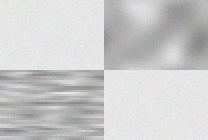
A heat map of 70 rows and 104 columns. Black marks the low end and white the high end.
The table splits into 2 rows of 2 panels. Panel 1,1: very high, flat. Panel 1,2: high, smooth. Panel 2,1: high, streaked across. Panel 2,2: very high, flat.
